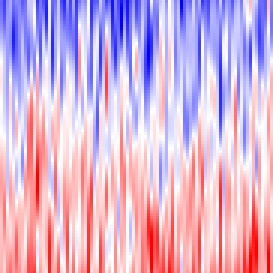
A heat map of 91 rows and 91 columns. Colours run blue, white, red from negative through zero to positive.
Slope: up to the bottom. Grain: streaks running down. Histogram: bell-shaped.
